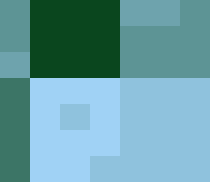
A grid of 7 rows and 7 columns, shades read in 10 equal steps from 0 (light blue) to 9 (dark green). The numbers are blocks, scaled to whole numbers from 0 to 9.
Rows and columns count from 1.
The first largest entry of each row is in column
2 2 2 1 1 1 1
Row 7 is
6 0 0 1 1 1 1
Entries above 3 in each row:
5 7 6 1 1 1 1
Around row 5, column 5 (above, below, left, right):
1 1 0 1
